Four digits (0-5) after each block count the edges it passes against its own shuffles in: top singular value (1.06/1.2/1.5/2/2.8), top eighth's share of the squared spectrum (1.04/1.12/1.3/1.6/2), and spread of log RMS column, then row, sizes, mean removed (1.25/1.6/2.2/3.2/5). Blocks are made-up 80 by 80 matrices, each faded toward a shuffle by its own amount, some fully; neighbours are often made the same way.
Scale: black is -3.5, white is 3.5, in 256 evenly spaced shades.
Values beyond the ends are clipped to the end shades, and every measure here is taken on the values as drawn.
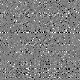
4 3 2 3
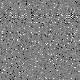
3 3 0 2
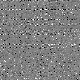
4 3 1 2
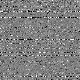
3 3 0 3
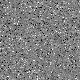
0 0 0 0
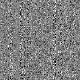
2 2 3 0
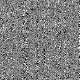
1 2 3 0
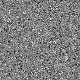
0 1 1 0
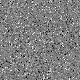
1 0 0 0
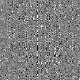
3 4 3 1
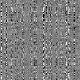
4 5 4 2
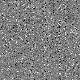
2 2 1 0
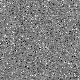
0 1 0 0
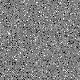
3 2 1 0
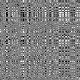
5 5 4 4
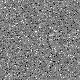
2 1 0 0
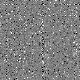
3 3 2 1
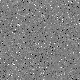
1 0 0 0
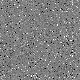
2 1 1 0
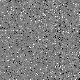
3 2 1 0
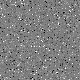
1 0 0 0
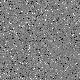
0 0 0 0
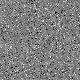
0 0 0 0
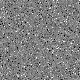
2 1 0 0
